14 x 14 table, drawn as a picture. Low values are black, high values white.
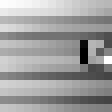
The ninth with the highest average is the top left. In the middle right lies a patch that is rougher than the rest. There is an overall slope up to the top left. The middle right is the roughest part. Overall the values sit about 60% of the way up the scale. The grain runs across in streaks.
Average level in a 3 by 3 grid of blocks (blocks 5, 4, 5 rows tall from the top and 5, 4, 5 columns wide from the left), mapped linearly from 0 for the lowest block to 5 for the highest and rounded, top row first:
542 / 430 / 320
